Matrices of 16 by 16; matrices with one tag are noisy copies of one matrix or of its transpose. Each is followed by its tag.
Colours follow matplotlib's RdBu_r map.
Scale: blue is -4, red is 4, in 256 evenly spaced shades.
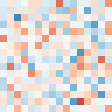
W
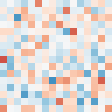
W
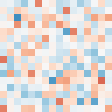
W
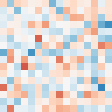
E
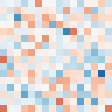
W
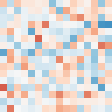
E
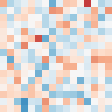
E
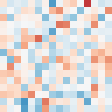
E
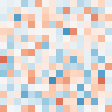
W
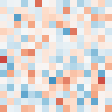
W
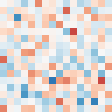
W
